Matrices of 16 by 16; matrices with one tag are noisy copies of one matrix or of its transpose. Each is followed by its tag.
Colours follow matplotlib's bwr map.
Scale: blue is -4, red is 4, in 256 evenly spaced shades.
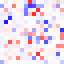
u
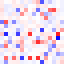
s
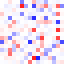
s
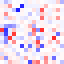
u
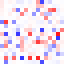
s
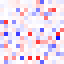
s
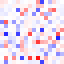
s
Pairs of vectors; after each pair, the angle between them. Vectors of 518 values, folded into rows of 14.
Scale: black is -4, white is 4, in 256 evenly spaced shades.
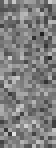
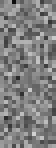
partly opposed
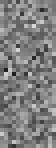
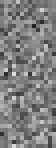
nearly opposite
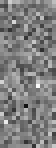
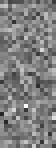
nearly opposite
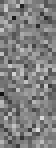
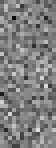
nearly parallel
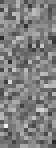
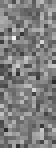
orthogonal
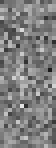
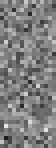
partly opposed
